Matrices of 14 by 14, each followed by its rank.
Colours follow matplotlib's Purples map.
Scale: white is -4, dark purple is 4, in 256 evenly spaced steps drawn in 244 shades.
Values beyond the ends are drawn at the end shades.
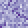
full rank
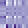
one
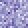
full rank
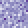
full rank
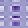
one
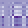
one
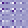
one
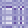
one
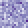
full rank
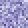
full rank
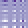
one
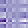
one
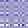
one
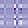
one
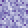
full rank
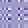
one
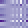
one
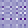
one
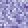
full rank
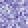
full rank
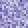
full rank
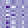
one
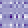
one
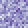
full rank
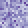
full rank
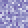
full rank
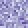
full rank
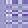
one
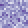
full rank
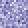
full rank
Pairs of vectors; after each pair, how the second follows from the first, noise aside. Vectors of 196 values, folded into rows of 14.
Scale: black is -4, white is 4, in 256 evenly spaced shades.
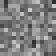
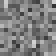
negated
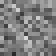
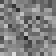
negated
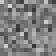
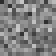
negated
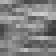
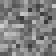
shuffled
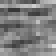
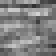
negated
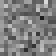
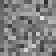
negated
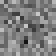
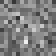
negated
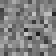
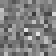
negated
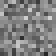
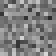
negated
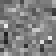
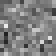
copied
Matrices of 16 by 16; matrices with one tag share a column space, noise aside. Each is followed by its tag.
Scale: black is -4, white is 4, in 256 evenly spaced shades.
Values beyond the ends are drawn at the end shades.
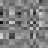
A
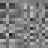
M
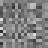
M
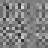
M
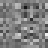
M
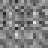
A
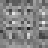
A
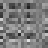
M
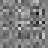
A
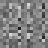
M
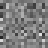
M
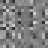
A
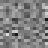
M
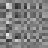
M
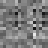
A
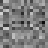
A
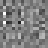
A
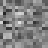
A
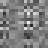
A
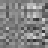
M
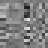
M
